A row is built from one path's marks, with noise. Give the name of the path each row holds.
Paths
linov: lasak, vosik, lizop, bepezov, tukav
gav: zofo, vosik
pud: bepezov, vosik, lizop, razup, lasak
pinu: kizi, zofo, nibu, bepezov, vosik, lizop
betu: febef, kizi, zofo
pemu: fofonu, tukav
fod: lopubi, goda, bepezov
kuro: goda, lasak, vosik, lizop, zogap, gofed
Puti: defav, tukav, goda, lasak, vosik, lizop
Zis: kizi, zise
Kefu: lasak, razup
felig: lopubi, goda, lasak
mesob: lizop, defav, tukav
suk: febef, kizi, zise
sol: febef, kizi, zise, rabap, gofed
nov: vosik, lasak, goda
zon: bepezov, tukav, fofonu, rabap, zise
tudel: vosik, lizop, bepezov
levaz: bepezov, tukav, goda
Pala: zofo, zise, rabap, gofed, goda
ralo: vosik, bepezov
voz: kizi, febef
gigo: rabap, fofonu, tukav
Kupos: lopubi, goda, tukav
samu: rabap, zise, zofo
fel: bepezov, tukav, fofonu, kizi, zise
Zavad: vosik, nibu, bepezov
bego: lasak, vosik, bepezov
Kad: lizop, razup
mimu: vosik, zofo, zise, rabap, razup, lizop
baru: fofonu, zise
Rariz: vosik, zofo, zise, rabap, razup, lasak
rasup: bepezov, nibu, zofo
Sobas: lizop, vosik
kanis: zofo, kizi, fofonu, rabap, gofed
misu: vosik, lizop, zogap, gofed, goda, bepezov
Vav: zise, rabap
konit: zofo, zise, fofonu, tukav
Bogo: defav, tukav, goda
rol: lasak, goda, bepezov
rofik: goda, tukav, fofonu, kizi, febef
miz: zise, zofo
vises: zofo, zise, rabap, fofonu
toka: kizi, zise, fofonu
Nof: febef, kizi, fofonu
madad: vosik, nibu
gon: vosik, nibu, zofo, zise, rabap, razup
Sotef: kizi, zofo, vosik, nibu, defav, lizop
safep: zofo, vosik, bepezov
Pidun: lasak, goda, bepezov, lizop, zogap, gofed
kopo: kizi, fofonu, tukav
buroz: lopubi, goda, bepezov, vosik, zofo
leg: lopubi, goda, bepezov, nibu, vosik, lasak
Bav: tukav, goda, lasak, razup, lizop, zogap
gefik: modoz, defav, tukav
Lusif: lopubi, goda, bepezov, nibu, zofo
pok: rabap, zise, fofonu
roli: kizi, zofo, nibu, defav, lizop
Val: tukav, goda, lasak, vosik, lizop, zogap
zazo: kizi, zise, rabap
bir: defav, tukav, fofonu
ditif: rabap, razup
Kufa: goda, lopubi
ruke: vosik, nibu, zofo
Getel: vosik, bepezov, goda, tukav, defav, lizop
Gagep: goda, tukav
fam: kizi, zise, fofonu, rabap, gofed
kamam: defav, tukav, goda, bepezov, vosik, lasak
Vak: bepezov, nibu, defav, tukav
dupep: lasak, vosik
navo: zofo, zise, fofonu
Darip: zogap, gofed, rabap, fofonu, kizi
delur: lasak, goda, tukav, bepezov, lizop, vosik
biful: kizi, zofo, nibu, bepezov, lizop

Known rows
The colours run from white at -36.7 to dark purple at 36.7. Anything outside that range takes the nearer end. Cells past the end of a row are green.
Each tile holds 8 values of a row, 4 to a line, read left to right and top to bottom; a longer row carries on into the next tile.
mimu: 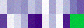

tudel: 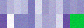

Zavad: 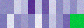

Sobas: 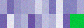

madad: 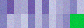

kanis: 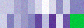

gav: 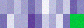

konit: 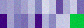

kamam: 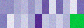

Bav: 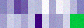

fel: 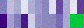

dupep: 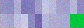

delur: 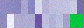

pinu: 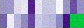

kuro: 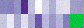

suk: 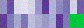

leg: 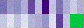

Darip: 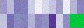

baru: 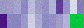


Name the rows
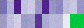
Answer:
Kupos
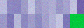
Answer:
Vav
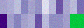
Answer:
navo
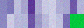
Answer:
ruke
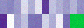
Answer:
Getel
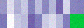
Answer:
buroz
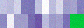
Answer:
pud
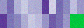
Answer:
Nof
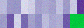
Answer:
zazo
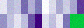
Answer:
Rariz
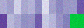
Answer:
miz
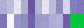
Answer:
safep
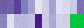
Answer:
Val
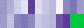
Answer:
biful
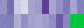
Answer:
voz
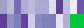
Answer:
zon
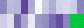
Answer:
Pidun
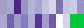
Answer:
gigo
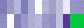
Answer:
misu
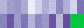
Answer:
fam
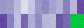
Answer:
Zis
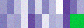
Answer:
roli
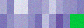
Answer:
betu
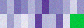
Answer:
felig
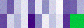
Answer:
Sotef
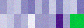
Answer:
rol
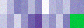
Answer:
ditif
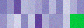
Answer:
Gagep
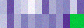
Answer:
sol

